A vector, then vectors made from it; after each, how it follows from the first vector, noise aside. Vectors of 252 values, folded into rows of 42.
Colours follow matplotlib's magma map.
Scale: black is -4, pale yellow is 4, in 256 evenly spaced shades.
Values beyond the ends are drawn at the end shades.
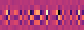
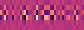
reversed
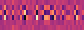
reversed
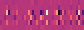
partly zeroed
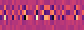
reversed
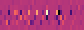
partly zeroed
